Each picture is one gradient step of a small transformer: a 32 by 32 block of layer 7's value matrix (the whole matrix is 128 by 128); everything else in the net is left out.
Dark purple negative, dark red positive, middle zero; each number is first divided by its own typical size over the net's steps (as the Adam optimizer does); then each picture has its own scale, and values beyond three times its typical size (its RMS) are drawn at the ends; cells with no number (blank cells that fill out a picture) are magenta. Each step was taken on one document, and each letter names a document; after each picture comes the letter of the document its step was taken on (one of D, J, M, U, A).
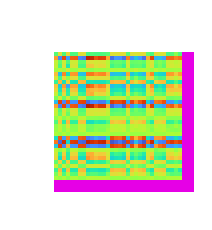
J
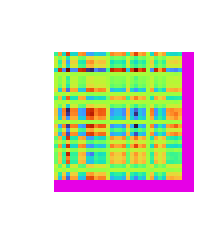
J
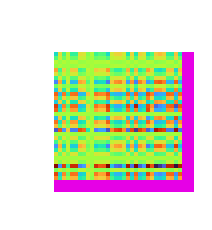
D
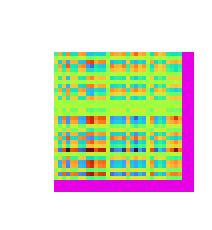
J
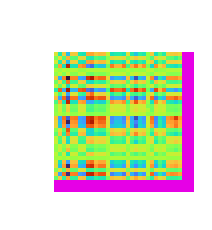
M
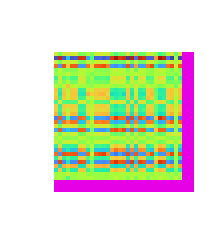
D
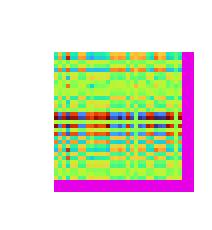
J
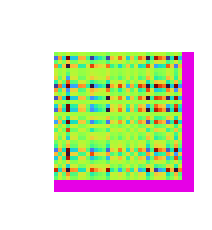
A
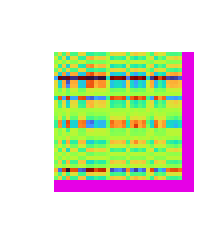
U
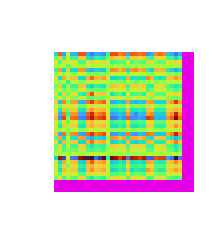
U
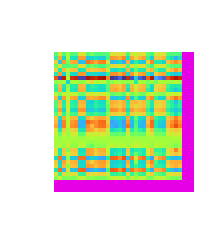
M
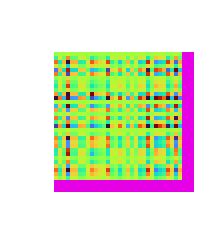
A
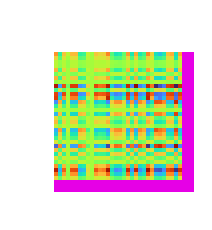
D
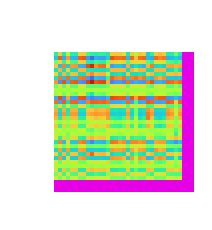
U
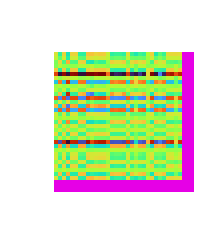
J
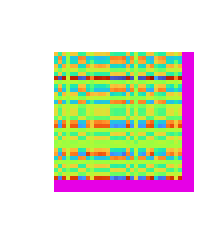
M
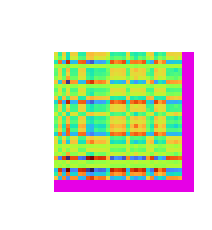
M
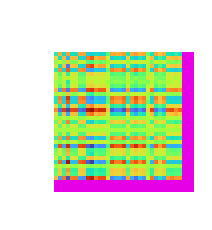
J
